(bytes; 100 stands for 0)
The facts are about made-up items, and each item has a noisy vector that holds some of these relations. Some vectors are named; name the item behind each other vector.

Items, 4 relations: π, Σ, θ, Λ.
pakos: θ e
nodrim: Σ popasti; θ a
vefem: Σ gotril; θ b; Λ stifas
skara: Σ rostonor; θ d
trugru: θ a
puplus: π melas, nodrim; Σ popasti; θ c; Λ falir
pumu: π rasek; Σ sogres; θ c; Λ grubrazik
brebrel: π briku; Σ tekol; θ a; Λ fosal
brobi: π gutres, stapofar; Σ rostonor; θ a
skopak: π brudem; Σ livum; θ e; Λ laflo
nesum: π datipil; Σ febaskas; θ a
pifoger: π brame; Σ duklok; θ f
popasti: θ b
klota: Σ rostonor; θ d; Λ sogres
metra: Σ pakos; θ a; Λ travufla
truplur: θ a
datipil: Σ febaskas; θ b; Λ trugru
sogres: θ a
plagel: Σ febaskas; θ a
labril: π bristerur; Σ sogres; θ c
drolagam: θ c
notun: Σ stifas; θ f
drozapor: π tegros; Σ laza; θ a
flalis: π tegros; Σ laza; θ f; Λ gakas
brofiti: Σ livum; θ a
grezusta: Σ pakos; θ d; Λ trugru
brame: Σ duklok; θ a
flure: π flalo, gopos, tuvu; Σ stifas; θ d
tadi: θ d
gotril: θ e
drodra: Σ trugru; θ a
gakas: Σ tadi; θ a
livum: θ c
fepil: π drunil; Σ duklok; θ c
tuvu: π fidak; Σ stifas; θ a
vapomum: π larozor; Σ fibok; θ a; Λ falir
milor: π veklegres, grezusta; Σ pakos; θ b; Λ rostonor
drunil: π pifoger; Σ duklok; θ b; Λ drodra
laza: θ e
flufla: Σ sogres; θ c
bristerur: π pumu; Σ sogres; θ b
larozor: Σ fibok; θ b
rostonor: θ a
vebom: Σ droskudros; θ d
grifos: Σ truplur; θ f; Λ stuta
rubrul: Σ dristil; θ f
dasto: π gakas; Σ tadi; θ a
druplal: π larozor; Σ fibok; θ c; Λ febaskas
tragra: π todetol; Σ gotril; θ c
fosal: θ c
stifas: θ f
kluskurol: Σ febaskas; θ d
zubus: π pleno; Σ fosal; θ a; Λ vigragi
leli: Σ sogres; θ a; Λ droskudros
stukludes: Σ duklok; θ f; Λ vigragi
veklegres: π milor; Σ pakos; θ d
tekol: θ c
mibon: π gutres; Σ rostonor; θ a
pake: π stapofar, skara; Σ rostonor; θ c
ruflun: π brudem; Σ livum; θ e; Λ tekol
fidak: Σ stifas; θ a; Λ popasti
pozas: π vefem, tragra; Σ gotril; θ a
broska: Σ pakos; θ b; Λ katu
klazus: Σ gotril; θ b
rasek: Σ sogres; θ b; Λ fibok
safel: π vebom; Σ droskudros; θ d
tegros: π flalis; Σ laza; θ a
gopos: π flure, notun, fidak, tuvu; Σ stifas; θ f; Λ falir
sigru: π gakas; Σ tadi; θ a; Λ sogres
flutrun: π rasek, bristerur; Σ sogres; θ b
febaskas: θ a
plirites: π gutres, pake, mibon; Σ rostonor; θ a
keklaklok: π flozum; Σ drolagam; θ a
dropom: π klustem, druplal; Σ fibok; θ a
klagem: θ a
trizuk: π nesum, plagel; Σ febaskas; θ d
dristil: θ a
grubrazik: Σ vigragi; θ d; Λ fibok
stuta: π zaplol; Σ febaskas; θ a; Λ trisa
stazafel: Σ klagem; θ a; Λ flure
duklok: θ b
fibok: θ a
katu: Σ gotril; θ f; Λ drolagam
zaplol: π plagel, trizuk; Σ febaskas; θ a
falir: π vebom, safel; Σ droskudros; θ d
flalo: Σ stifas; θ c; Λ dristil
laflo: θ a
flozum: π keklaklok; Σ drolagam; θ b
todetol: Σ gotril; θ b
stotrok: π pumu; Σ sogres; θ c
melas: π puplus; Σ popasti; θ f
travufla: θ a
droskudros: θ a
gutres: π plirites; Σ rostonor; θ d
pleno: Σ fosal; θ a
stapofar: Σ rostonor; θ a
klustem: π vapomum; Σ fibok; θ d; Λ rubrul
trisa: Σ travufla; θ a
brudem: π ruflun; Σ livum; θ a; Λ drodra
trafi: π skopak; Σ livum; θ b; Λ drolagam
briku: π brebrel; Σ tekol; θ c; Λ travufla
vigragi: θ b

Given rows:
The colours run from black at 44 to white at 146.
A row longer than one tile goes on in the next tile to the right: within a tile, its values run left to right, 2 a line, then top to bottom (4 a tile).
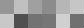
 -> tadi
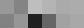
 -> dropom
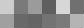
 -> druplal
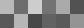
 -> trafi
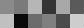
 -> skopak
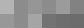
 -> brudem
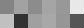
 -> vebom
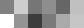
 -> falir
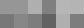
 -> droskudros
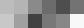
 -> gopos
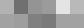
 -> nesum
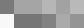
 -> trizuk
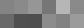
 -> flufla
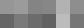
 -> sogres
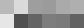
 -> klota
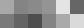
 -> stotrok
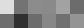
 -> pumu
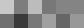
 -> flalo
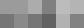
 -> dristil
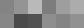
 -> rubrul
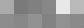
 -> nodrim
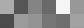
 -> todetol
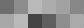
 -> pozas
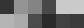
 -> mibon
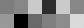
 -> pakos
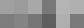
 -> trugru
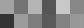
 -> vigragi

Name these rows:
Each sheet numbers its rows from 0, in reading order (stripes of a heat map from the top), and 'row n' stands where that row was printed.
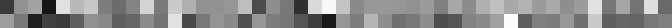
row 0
pake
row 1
leli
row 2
grezusta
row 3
stapofar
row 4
fidak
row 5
pifoger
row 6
klustem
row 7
katu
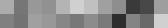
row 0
plagel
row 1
puplus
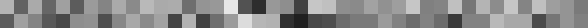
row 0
broska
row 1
notun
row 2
flutrun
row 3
plirites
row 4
tegros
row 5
fepil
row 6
stuta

